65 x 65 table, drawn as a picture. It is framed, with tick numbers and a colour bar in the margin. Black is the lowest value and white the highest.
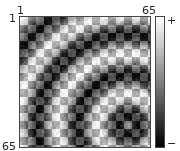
Average level on the scale: 50%. Rings: centred on the bottom right. Slope: none. Mirror symmetry: none.
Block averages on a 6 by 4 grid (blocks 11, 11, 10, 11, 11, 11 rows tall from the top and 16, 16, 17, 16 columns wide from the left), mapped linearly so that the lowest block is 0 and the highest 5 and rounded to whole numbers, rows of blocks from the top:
1 5 3 1 / 3 1 3 5 / 4 2 3 0 / 2 4 1 5 / 1 3 4 0 / 1 3 4 0
